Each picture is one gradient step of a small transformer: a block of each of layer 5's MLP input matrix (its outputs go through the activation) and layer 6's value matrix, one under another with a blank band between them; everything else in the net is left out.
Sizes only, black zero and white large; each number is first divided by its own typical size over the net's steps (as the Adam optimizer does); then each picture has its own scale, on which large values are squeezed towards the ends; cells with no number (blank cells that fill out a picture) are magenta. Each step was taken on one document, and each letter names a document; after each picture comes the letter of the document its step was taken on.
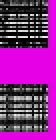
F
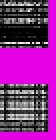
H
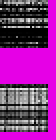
H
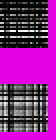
F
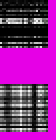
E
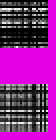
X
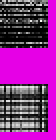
H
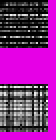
F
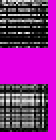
H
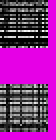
F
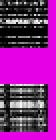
E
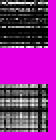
H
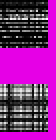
F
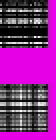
E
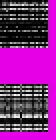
F
